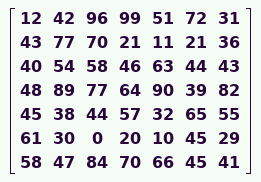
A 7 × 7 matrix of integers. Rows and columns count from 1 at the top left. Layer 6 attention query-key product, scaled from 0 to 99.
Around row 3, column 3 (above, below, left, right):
70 77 54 46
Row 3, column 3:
58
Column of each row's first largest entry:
4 2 5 5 6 1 3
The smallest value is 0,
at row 6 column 3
